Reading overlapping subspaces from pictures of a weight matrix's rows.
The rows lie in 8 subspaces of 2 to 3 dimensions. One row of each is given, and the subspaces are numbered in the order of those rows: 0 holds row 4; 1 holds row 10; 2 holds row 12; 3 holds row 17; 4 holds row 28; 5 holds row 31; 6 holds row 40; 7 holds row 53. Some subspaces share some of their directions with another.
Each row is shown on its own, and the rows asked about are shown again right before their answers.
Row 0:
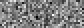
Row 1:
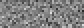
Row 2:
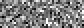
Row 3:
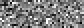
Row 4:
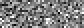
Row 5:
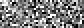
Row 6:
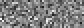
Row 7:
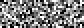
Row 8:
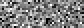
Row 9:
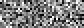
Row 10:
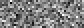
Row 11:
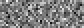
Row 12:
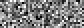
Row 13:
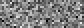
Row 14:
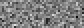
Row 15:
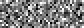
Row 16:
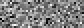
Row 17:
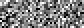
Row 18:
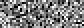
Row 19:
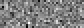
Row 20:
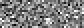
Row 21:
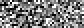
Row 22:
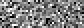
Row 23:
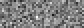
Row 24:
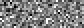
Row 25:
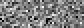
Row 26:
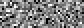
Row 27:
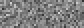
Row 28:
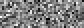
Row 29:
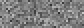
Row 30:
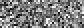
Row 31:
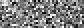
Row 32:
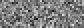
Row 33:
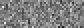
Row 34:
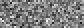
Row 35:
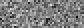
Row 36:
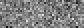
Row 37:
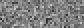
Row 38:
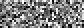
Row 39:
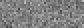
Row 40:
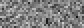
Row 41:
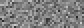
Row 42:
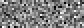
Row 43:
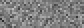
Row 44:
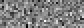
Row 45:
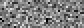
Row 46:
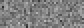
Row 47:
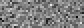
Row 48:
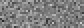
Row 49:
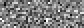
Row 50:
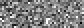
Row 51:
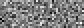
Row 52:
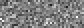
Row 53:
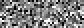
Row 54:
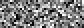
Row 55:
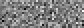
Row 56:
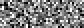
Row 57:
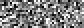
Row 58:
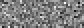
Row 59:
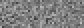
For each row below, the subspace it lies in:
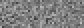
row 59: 1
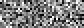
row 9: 4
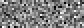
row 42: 0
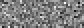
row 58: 0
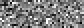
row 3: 5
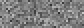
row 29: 5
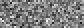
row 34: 3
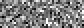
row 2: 6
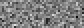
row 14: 2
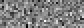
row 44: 7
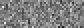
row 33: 7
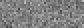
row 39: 4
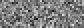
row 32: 1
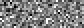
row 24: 4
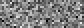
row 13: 3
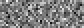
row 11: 3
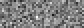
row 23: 2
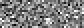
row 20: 0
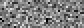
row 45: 7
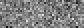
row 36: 4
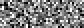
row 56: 7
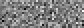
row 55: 6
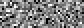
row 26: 4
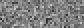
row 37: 1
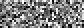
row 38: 6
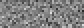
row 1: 6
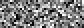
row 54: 1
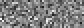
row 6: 1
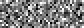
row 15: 3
